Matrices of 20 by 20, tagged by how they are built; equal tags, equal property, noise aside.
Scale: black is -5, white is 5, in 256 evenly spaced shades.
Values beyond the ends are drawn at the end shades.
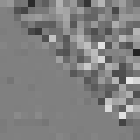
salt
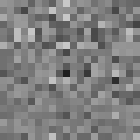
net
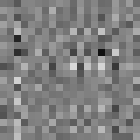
net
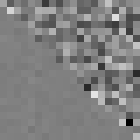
salt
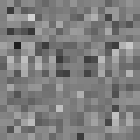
net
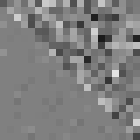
salt
